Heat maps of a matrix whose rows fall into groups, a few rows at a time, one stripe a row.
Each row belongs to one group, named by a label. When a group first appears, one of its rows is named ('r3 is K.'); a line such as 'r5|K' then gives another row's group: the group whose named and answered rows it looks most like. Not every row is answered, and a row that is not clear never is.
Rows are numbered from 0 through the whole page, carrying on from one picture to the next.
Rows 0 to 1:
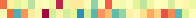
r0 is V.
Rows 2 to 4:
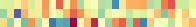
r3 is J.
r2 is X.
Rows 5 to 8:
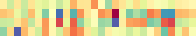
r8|J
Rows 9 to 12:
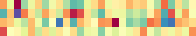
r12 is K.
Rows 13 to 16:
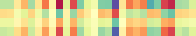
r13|X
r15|X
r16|X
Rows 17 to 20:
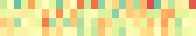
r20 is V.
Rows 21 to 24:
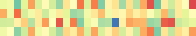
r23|X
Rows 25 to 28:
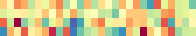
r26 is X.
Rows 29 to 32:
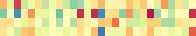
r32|K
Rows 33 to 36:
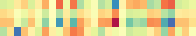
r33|X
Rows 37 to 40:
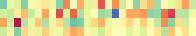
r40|J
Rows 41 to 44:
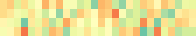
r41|V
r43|K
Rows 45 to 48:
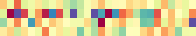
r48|V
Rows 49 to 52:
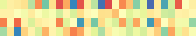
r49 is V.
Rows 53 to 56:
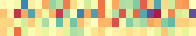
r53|K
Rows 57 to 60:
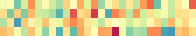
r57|K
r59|J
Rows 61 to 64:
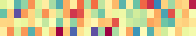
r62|J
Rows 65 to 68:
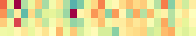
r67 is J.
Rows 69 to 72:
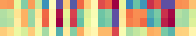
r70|X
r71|X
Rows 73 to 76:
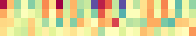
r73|V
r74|V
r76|K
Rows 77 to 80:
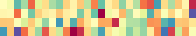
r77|K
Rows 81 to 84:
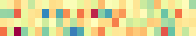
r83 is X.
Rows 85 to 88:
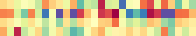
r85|V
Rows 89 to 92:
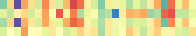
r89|J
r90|X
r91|J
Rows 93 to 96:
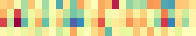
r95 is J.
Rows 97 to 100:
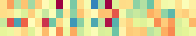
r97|V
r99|V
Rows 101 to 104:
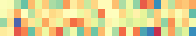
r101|K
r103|J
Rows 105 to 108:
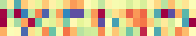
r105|J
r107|K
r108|K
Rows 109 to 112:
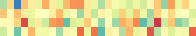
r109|J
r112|K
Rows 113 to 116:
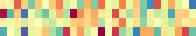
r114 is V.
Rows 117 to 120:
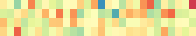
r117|K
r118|X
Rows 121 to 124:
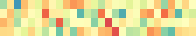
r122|V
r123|V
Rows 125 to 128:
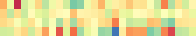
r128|X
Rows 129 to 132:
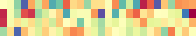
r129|K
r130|K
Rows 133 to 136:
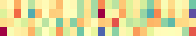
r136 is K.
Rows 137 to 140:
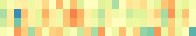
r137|X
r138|J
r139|J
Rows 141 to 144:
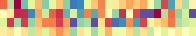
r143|V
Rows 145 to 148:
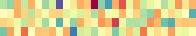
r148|V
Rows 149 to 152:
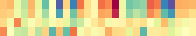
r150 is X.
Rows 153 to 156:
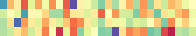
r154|K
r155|J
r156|X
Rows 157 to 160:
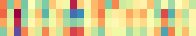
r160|J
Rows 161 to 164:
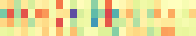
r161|V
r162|V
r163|V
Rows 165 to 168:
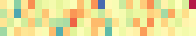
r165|K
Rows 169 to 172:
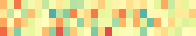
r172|V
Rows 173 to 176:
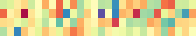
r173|X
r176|J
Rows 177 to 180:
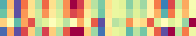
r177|J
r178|J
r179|K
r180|J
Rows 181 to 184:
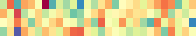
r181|V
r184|J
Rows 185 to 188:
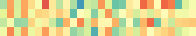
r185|V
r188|V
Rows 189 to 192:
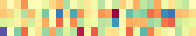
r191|X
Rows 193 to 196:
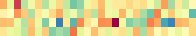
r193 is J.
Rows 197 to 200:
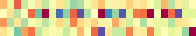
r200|K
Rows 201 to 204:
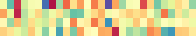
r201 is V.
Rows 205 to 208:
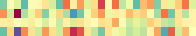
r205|K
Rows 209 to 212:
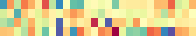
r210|J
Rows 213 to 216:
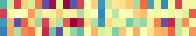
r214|K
